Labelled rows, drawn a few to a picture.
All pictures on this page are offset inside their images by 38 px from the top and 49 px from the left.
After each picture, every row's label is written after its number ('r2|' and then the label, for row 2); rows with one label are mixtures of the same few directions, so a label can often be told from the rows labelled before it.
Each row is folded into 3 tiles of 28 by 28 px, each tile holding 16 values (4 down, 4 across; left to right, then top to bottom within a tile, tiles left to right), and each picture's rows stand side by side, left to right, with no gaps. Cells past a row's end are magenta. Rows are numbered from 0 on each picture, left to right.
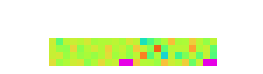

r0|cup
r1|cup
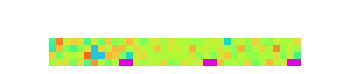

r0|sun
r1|cup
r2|cup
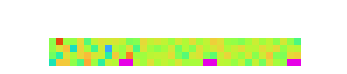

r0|cup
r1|sun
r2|sun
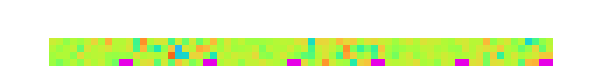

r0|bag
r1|sun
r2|sun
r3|sun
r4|sun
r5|bag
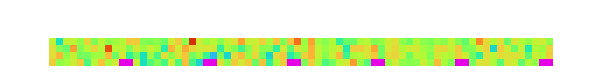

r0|cup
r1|bag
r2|sun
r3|sun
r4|sun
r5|cup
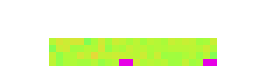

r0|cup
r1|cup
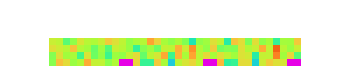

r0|cup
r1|cup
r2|cup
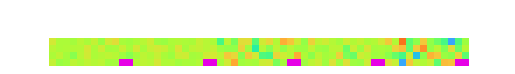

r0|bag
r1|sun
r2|bag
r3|sun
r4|bag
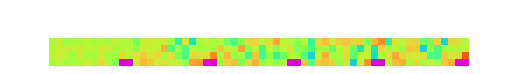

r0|sun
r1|bag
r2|cup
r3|sun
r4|bag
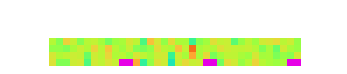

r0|cup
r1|cup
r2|cup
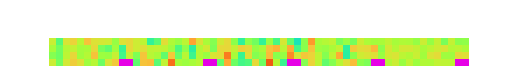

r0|sun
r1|cup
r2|sun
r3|sun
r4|sun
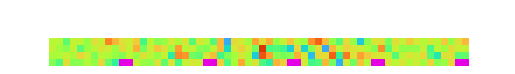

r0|bag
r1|sun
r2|sun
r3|cup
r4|sun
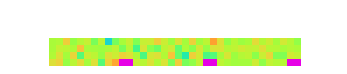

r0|bag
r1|sun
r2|sun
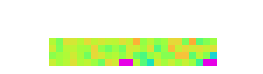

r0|sun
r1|bag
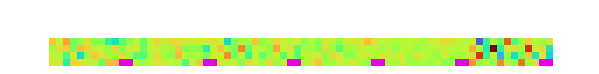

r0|bag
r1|sun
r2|cup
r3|bag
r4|bag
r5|cup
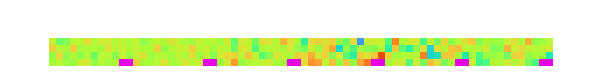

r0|cup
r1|cup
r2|bag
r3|bag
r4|sun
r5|bag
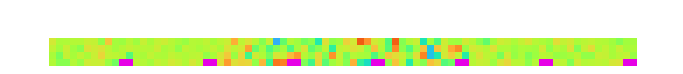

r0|bag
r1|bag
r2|bag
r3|bag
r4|sun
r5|cup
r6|bag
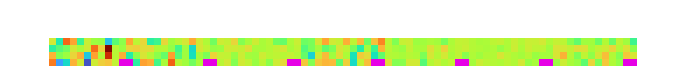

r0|cup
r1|cup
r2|bag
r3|sun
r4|cup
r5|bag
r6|sun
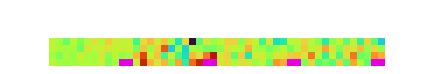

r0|bag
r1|bag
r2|bag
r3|sun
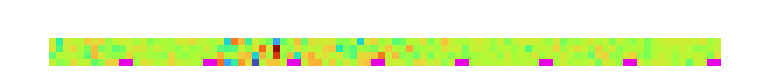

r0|sun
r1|cup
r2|cup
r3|bag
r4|cup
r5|cup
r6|sun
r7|sun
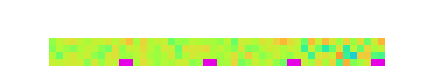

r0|sun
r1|sun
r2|bag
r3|sun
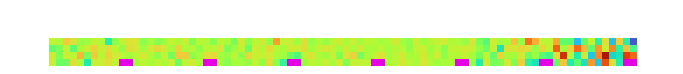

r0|cup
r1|sun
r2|bag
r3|sun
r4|cup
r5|bag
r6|sun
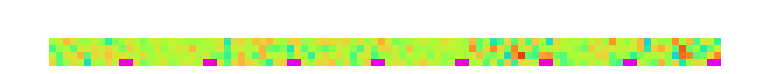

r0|cup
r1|cup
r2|sun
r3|sun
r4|cup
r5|sun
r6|bag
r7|sun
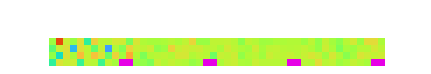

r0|cup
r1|bag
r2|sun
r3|bag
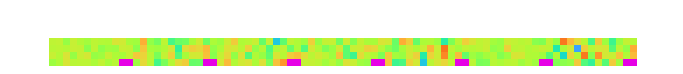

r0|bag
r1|sun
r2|bag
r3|sun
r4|cup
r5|bag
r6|cup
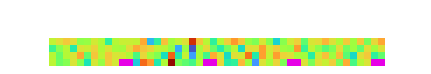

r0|cup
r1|cup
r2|cup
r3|sun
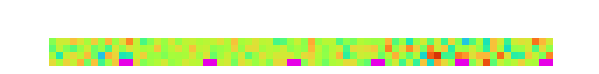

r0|sun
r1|cup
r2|bag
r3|sun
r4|sun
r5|bag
